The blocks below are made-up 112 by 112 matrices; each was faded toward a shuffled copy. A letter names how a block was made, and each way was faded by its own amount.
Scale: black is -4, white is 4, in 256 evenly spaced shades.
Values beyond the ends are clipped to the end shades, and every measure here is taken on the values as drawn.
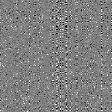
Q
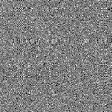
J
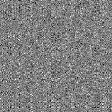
J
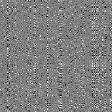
Q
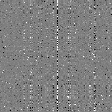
Q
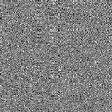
J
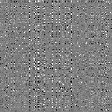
Q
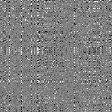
Q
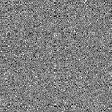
J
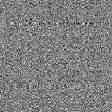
J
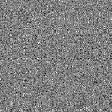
J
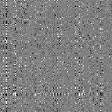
Q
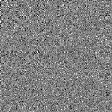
J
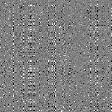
Q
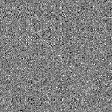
J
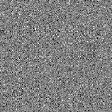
J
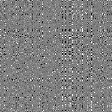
Q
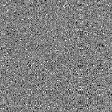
J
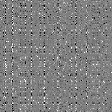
Q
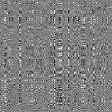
Q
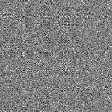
J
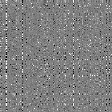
Q
